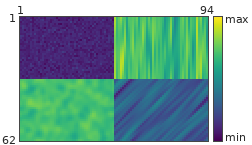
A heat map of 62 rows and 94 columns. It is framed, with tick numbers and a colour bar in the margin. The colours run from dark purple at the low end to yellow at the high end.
It is made of 2 by 2 panels. Panel 1,1: very low, fine-grained, faint in contrast. Panel 1,2: high, streaked downward. Panel 2,1: high, blotchy, faint in contrast. Panel 2,2: low, slanting up to the right.
